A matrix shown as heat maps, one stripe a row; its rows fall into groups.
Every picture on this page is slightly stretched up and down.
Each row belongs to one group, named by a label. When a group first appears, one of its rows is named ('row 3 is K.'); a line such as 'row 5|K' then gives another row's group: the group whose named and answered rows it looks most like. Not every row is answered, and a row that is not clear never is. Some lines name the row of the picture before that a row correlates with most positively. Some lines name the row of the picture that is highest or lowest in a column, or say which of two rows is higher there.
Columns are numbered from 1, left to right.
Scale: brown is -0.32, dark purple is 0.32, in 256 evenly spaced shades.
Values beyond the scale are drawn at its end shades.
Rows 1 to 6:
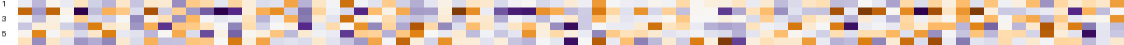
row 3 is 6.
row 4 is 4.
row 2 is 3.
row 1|6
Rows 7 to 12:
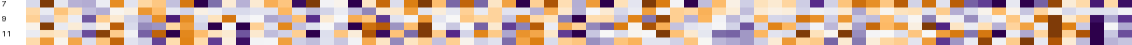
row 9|4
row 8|3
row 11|4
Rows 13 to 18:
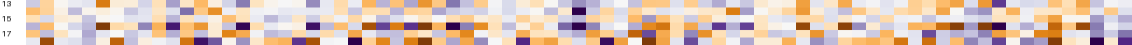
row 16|4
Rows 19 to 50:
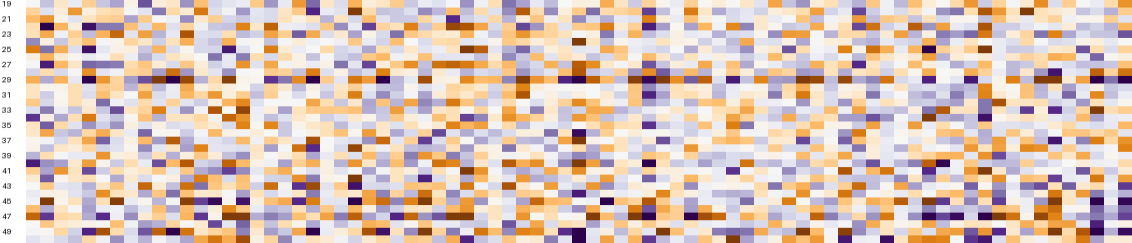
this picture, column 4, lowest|20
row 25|3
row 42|6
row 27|3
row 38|6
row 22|3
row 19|6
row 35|3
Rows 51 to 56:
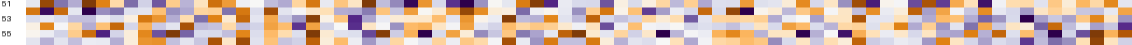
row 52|3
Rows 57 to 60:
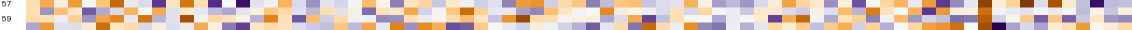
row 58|3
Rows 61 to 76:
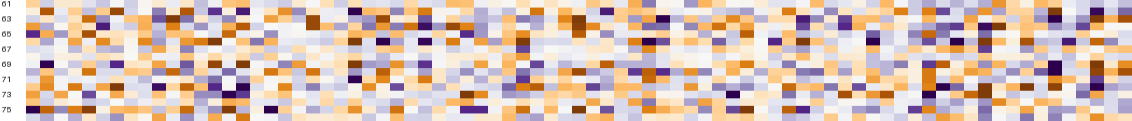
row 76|6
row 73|3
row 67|6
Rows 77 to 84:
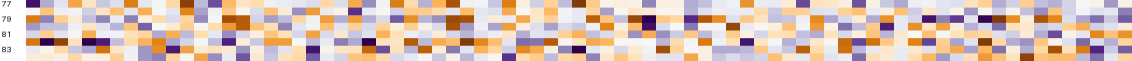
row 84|6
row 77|3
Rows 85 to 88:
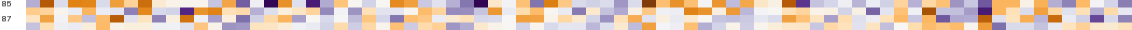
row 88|4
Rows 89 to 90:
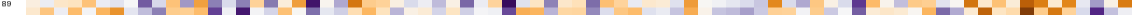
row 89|6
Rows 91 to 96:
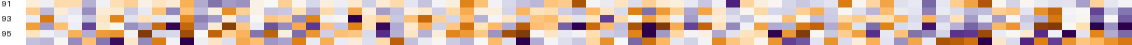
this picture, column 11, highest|94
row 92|4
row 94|4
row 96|6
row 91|3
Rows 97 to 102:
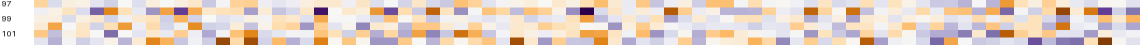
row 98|4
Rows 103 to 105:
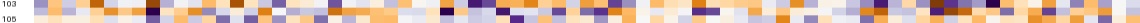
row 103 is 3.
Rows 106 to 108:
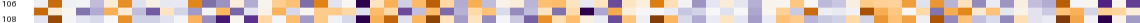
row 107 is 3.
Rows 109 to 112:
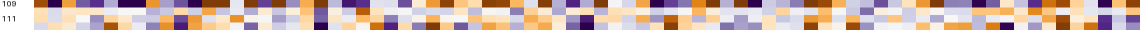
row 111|4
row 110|6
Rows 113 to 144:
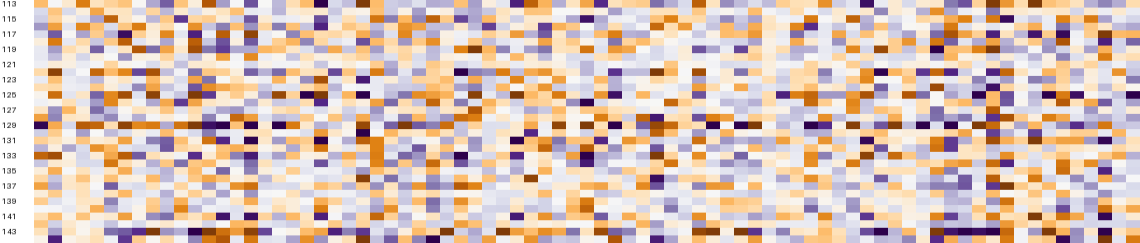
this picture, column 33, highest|116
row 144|6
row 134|4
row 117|6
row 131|6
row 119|3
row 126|4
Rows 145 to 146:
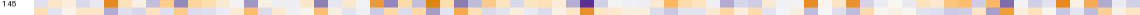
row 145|4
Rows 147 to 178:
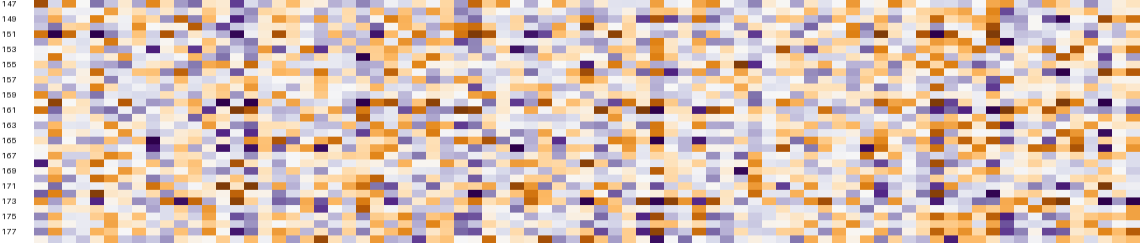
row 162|6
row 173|4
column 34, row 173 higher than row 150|No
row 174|6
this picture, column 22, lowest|165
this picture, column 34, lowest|147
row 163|4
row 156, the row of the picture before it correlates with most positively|146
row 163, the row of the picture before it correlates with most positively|145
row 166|6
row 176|4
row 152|4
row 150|3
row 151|3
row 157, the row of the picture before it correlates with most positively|146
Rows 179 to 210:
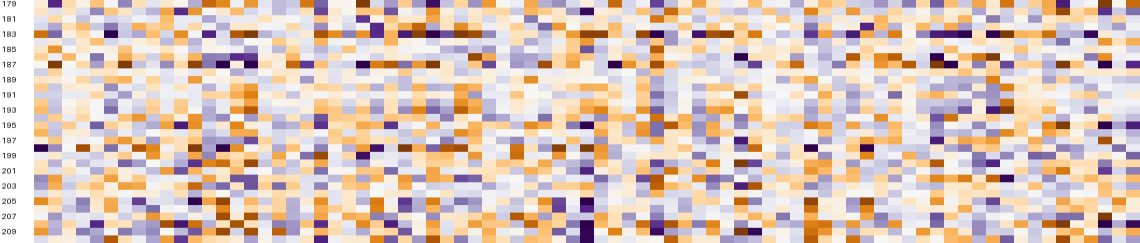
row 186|3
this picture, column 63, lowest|187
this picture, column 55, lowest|187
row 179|6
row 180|4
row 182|3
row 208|4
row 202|4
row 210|4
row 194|3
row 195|4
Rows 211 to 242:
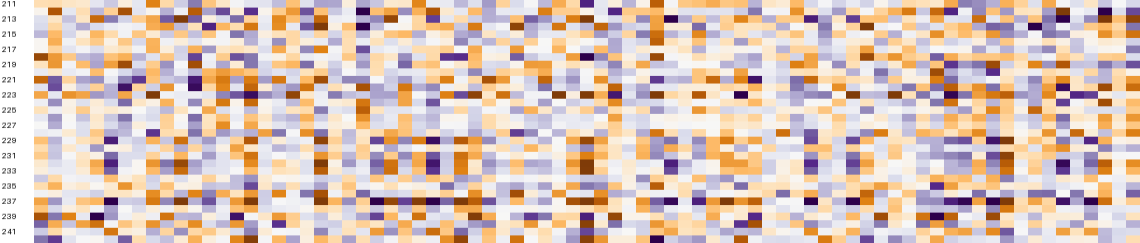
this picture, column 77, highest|212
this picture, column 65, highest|239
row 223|3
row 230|4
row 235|3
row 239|3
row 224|6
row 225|6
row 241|4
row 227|6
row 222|6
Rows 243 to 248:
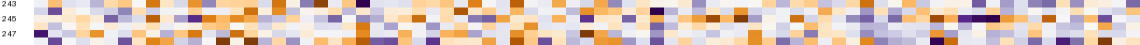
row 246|6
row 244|3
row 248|6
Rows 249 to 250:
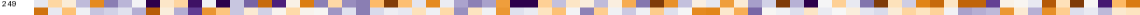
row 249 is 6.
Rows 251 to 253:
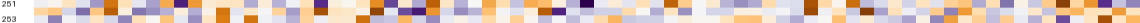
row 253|6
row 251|4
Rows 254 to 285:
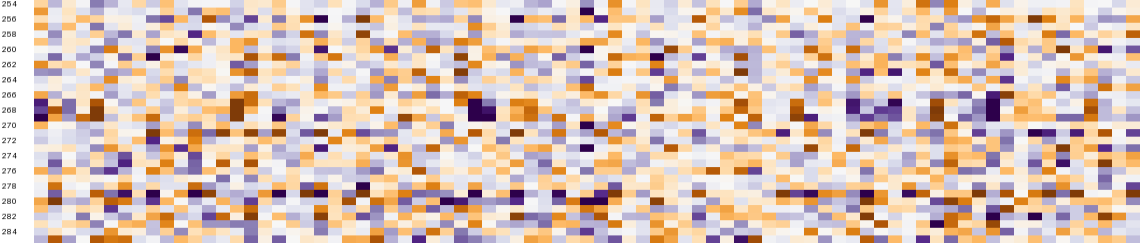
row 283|3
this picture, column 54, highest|271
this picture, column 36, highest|282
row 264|4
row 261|3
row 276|3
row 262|3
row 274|6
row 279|6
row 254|3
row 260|4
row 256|6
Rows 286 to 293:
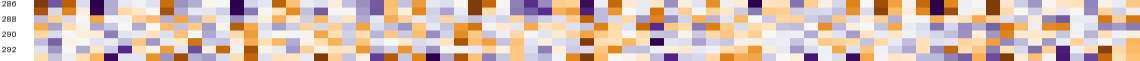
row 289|4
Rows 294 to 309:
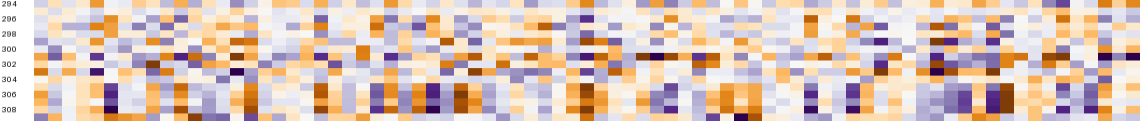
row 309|3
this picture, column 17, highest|302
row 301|4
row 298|4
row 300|6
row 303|3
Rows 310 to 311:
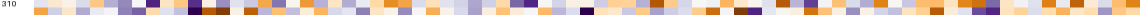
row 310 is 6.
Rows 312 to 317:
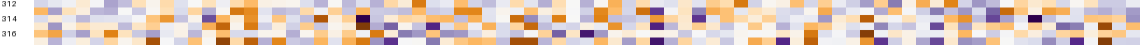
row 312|3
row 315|6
